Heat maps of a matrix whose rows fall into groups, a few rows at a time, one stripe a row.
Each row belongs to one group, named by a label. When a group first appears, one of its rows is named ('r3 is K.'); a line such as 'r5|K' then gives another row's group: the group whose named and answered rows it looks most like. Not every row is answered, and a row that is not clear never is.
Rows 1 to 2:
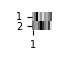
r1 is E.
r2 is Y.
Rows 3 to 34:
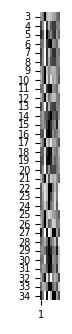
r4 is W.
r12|E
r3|E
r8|W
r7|W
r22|Y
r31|Y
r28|Y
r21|E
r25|E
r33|Y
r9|E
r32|E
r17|E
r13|W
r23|Y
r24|Y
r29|Y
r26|E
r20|W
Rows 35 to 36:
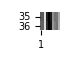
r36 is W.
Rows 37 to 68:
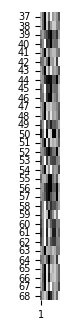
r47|E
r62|W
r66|E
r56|Y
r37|E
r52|Y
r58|W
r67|E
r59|Y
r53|W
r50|W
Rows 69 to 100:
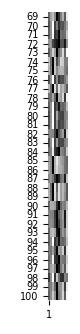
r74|E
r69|Y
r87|Y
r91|Y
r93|Y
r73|Y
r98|W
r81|W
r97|Y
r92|Y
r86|E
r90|Y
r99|Y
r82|Y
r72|Y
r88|E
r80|W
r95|Y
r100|Y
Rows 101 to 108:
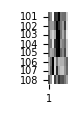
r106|E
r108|W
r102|Y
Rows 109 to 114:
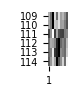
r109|E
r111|W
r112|Y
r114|Y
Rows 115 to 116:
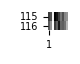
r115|W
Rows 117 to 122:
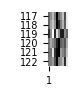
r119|W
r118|Y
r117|Y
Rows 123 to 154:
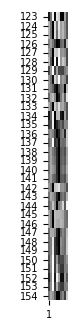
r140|Y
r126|Y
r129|W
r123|W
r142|E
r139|Y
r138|Y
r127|E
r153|W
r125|E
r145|E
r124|E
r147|Y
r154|Y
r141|Y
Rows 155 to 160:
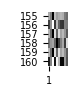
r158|Y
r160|W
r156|W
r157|E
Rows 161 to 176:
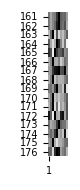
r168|E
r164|Y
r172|W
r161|Y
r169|Y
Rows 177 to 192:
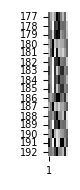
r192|Y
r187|E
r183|W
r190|E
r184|W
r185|W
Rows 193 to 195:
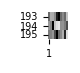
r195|Y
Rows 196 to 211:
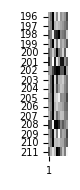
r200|Y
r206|E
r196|E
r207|E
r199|E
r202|Y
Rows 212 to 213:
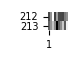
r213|Y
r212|W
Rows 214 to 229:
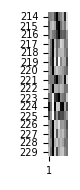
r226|E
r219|E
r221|Y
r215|Y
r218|E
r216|Y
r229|E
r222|E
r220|E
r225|W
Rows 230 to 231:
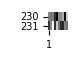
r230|Y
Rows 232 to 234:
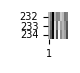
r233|E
